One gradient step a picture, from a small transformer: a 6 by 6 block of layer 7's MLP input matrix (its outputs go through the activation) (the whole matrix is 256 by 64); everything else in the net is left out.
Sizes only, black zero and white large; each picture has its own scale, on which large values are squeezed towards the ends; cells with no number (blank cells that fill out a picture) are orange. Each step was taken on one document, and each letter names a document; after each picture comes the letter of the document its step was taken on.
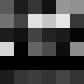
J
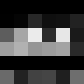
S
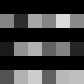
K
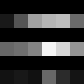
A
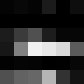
J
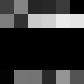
K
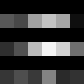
A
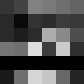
S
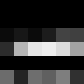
J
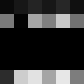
K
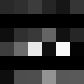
S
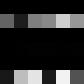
K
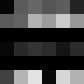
K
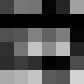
S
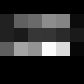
A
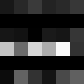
S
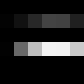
A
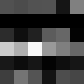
S
